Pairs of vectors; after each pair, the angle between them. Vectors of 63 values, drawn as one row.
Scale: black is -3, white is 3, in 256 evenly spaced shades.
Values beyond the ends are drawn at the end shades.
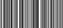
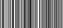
partly opposed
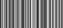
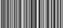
nearly opposite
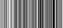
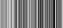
nearly parallel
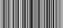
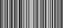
nearly opposite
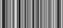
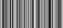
partly aligned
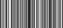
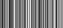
partly opposed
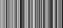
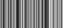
partly opposed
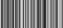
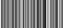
nearly parallel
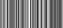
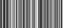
orthogonal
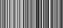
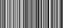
nearly parallel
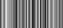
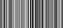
orthogonal
